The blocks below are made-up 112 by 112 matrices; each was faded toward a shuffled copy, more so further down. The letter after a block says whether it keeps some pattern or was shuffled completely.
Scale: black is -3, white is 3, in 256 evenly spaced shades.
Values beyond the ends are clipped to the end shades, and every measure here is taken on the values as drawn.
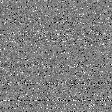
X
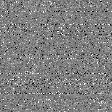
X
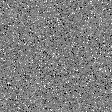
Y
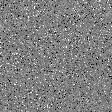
Y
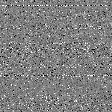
X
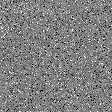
Y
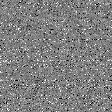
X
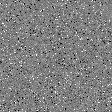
Y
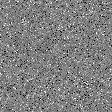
Y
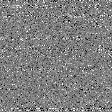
X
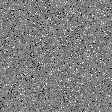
Y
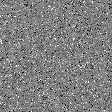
Y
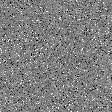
Y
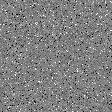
Y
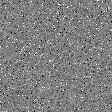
Y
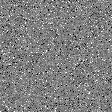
Y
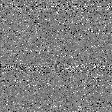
X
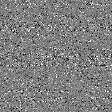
X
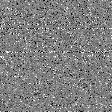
X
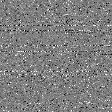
X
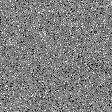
Y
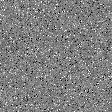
Y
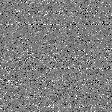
X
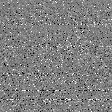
X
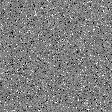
Y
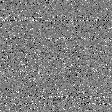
X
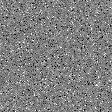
Y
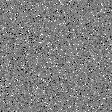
Y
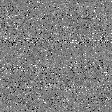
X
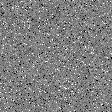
Y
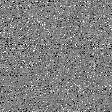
X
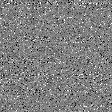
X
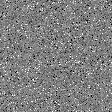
Y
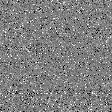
X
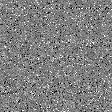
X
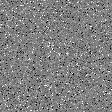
Y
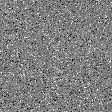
Y
